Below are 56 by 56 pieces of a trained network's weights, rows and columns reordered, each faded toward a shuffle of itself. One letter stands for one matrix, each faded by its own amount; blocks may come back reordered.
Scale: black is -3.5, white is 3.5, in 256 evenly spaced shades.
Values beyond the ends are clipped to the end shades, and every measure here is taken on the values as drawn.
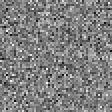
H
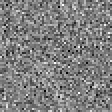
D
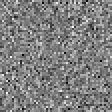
D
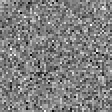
D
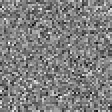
H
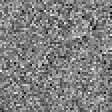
H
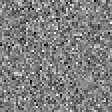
D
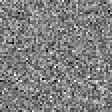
D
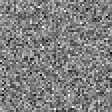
H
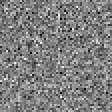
D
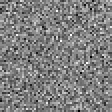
H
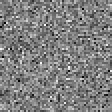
D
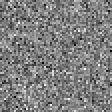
D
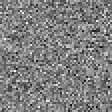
H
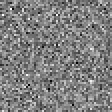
H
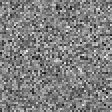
H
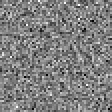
D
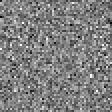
D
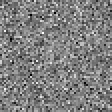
D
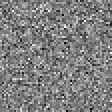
D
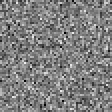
D
